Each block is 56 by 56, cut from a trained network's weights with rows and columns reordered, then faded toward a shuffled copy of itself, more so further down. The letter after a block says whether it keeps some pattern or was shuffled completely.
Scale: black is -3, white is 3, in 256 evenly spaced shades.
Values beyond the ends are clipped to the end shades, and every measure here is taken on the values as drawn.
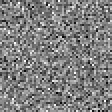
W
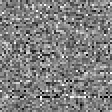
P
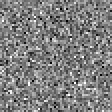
W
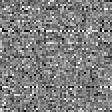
P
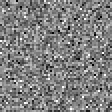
W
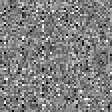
P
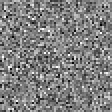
P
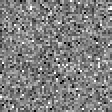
W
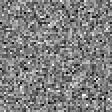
W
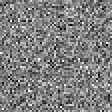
P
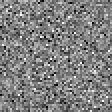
W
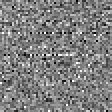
P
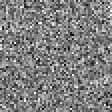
W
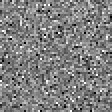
W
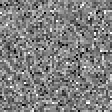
W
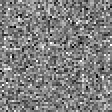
P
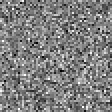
W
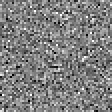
W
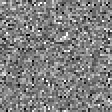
P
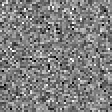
P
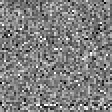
P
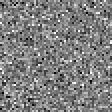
W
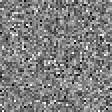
W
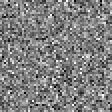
P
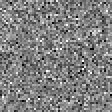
W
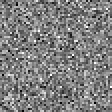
P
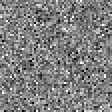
W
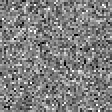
W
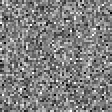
W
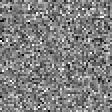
P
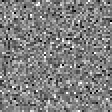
P
